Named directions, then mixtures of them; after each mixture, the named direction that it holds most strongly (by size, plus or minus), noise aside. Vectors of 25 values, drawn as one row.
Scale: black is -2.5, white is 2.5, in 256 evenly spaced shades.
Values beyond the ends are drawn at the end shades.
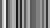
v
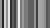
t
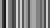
v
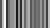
v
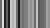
t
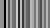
v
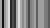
t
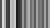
v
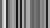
v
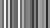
t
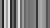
t
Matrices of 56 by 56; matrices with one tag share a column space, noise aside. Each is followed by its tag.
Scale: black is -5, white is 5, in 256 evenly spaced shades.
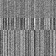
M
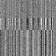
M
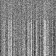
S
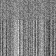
S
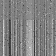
S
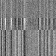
M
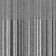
S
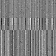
M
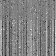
S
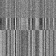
M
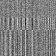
M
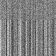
S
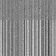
S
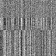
M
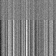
S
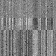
M
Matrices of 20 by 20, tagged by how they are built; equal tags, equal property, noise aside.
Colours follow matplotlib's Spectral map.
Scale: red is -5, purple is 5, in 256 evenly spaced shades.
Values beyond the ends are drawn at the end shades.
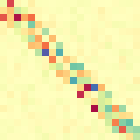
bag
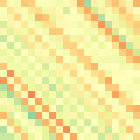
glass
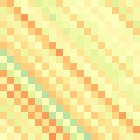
glass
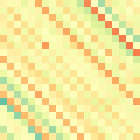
glass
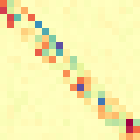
bag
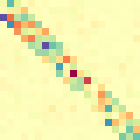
bag
